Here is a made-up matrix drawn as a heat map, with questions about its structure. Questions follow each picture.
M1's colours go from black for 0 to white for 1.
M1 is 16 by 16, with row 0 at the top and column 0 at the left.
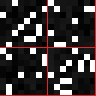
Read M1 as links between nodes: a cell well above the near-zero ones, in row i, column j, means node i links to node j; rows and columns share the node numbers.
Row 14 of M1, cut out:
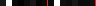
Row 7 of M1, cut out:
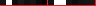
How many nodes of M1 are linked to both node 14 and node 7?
2
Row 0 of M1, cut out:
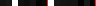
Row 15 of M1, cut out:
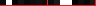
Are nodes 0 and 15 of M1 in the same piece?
no
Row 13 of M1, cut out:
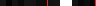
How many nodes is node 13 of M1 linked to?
2
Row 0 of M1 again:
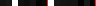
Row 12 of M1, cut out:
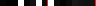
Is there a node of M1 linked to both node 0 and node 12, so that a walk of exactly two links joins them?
yes
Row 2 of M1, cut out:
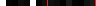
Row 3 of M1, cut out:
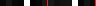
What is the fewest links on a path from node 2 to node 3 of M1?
4
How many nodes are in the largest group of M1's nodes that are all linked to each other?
3
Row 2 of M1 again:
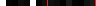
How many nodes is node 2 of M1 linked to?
2
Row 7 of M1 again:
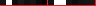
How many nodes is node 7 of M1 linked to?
3
